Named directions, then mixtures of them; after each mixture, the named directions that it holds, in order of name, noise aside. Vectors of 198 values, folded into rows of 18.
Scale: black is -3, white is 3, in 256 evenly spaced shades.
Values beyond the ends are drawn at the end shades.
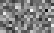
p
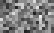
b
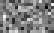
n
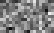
b, n, p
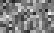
b, n, p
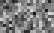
b, n, p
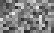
b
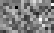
b, n, p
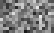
b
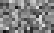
b, p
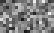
b, n, p
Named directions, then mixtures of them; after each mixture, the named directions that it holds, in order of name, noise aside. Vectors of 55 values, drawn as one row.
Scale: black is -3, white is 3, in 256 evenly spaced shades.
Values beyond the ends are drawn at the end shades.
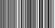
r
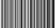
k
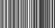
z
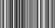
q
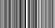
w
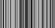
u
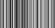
q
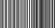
z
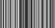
u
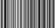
k, q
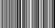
r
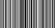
u, w, z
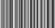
k, q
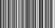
k, r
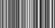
q, u, z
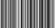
k, r, z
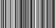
k, u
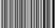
k, r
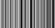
k, u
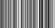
r, z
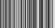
r, w, z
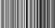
k, w, z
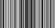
r, u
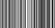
k, w, z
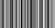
k, q, r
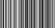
r, u, z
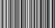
k, q, z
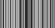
u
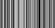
q, u, w
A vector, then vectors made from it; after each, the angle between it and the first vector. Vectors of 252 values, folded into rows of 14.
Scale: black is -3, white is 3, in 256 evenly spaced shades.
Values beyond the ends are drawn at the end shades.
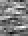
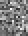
partly aligned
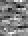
nearly opposite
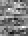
nearly parallel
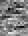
nearly opposite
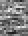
nearly parallel
